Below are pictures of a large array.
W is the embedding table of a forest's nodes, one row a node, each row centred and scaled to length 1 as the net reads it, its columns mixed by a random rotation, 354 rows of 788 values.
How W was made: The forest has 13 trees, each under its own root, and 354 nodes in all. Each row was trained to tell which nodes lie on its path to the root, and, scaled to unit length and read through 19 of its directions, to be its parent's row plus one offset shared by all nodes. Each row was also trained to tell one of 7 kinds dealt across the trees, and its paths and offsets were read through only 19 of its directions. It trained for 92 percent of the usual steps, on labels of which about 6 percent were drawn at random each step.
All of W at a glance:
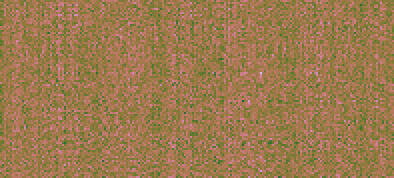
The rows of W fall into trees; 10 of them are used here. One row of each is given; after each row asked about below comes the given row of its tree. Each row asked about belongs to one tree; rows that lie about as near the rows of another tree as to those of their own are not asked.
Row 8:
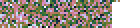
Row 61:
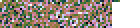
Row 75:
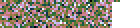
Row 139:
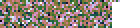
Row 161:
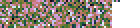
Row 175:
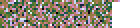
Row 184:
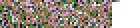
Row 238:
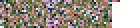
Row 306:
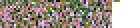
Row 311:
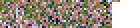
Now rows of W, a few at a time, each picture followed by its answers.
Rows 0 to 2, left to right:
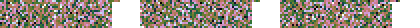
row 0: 184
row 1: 306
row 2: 238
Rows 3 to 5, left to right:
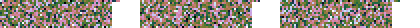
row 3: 8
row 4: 8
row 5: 61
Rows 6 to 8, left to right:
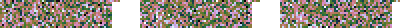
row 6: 311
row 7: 311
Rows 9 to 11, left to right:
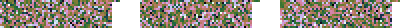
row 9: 238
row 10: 161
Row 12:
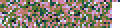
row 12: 161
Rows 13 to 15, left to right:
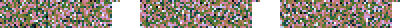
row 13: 184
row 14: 306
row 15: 75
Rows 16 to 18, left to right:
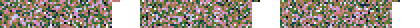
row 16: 139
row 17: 61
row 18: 61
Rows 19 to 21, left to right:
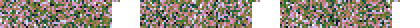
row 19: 161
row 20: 184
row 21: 139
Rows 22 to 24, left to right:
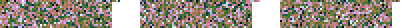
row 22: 75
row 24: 61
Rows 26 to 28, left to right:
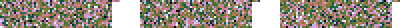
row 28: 311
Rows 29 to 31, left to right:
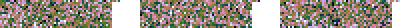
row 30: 75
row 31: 139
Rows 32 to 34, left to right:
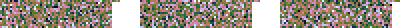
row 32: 8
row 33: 184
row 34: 238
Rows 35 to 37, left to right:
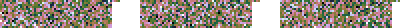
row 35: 238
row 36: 161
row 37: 8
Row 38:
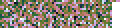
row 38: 175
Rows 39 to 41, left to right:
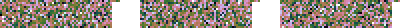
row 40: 75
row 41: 306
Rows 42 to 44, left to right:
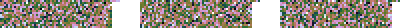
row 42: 139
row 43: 61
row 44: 161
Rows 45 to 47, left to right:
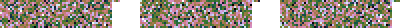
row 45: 306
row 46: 238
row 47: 306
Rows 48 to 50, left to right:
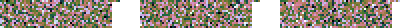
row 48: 238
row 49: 238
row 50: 139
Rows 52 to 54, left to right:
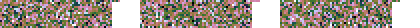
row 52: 61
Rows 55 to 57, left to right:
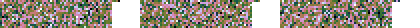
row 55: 61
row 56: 61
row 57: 8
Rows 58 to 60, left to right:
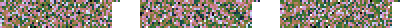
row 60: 61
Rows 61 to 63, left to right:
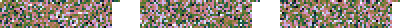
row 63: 238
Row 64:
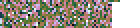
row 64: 75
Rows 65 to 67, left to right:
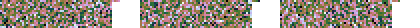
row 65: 139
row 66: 238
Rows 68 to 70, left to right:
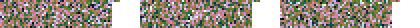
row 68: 238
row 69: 61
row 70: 306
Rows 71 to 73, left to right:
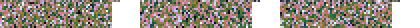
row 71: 75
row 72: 8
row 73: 75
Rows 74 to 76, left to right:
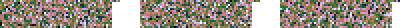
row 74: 184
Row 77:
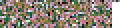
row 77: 139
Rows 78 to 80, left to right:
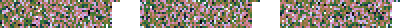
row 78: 184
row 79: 61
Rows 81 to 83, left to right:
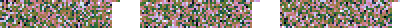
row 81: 75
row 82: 139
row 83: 139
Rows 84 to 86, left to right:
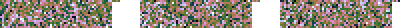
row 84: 139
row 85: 306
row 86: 75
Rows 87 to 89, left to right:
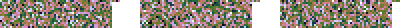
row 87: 306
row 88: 75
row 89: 238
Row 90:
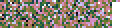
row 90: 184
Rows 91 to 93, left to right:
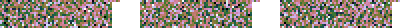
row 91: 139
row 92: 139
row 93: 139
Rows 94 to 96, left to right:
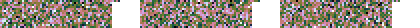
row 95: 61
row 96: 8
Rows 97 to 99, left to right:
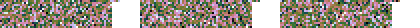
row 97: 139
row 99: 238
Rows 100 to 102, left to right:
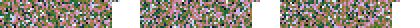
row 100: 139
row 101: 184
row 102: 184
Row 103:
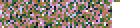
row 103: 306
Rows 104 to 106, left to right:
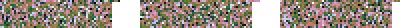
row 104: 61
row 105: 139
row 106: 306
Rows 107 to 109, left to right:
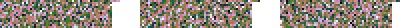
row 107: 139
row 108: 238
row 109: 238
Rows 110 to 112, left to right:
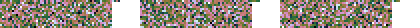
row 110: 75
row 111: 238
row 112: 306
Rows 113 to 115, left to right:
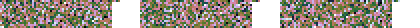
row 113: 306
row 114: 238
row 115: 175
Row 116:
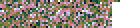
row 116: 61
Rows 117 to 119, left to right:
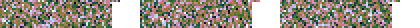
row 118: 139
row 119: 238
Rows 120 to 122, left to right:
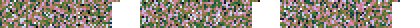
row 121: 61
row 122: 75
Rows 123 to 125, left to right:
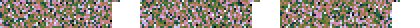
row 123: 75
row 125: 75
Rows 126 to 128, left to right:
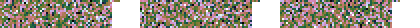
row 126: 311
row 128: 8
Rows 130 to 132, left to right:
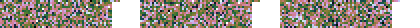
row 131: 75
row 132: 139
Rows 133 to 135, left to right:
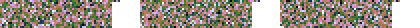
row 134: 75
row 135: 306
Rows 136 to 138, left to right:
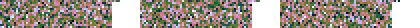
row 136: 311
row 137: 238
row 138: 75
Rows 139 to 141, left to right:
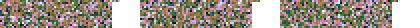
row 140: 75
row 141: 175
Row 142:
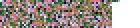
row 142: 8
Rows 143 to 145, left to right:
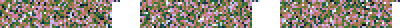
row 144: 139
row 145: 75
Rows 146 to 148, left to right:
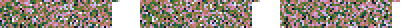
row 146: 184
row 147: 184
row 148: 139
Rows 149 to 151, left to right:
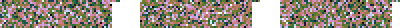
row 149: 238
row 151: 161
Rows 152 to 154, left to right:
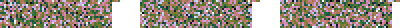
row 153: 238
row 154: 311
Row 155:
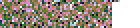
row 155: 184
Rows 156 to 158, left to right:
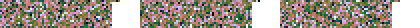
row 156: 238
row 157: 75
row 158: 61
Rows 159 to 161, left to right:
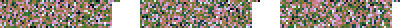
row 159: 238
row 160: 61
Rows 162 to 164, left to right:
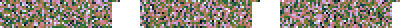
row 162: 75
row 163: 61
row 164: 8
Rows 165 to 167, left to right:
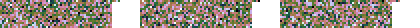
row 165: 8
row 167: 139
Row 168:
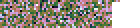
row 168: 8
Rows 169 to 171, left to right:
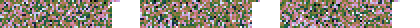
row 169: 139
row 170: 306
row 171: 175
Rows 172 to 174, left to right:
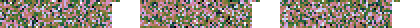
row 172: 238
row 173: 238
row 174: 306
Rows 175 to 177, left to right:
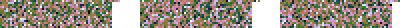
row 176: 8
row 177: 238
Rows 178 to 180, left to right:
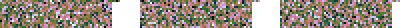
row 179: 139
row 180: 139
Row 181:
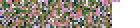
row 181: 184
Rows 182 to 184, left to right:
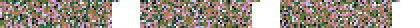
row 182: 306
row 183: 238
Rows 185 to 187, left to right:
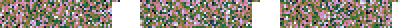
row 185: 61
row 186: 75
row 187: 175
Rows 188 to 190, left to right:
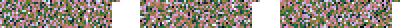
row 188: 8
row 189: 139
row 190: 75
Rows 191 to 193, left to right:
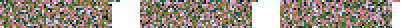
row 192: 175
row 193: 311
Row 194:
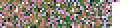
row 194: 8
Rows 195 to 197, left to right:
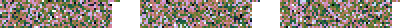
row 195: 238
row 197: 184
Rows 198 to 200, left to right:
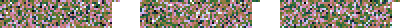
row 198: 139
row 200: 311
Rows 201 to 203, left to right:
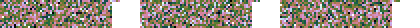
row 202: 75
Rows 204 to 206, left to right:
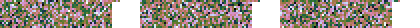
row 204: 184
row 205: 238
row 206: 306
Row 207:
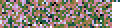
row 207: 75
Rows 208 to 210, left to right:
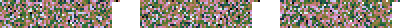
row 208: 306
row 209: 61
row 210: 61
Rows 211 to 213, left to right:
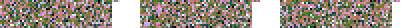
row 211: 175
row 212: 161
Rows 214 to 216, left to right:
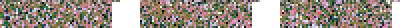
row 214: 311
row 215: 184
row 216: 139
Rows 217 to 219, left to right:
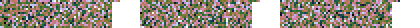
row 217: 184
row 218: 8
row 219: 75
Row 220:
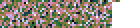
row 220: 311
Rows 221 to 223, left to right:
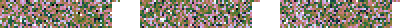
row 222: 175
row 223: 8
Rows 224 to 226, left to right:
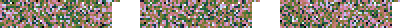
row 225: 139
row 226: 184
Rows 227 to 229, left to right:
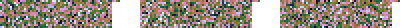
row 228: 161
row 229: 61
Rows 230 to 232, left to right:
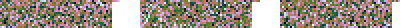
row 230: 139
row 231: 161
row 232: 139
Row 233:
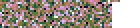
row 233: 238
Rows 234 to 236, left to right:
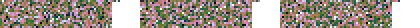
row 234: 8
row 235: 139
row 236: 61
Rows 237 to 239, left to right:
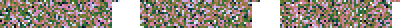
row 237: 139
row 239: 139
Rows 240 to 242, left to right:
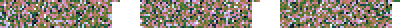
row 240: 161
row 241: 161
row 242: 238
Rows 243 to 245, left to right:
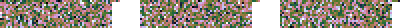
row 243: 306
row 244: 8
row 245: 238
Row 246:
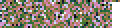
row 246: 238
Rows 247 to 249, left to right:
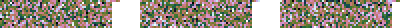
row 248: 175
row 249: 311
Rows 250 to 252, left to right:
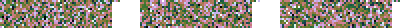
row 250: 61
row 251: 184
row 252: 161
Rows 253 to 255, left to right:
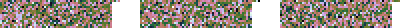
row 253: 8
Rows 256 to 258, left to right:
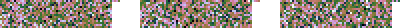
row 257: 306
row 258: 75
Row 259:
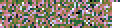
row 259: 75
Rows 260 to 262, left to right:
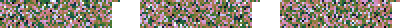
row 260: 61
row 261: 75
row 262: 75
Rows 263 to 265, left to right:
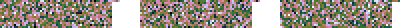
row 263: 139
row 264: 306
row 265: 75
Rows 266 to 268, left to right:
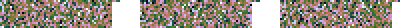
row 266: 61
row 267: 238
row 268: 61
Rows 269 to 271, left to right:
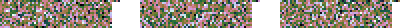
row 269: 306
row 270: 161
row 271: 238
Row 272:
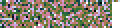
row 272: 175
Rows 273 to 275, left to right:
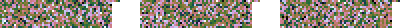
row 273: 238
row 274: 311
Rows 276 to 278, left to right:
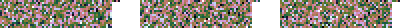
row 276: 75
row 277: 8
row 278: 61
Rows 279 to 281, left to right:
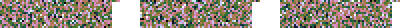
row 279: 75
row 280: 306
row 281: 184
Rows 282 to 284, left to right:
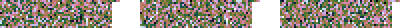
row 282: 8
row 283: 8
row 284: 139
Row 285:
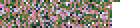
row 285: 61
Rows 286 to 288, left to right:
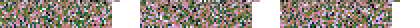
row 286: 139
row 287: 139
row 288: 238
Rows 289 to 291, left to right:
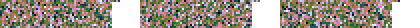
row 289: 75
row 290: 161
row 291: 75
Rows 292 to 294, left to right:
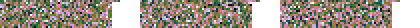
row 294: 306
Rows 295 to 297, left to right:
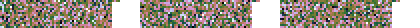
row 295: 61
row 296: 161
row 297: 8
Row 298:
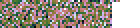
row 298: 184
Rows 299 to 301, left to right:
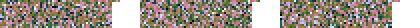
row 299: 8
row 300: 238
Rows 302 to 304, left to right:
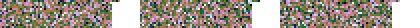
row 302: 238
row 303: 238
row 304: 139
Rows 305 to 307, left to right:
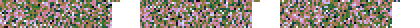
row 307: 8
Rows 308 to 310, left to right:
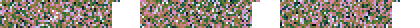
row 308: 61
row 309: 8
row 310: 184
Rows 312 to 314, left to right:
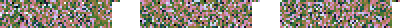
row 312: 61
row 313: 184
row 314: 306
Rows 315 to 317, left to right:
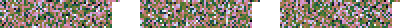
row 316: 75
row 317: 61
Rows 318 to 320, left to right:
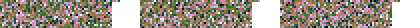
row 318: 61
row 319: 175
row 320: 61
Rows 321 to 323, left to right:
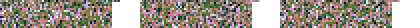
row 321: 61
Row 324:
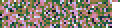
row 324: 139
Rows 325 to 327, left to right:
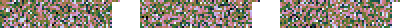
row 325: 175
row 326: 61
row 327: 184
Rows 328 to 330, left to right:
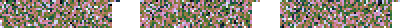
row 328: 238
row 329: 8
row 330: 175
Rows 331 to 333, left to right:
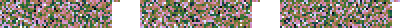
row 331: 306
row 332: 161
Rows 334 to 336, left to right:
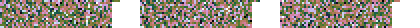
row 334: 75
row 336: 8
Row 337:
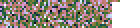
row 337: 161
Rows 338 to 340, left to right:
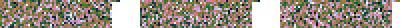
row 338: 238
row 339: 61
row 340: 306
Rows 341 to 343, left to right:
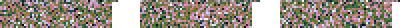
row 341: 175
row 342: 61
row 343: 75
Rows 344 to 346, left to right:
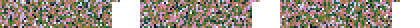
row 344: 75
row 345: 139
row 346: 75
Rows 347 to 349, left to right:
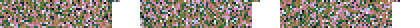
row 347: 175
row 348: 75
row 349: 61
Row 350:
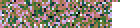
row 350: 161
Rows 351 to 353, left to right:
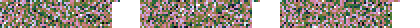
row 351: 61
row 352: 306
